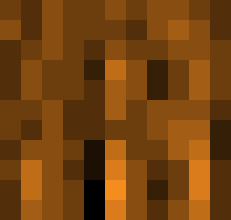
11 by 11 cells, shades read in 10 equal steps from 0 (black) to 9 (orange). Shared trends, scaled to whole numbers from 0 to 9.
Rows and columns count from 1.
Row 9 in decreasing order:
8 8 7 5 5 4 4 3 3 3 1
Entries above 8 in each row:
0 0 0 0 0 0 0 0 0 1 0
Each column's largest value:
5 7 5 4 4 9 5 5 6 8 4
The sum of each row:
46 47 46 46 46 47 45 48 51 50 49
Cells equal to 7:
6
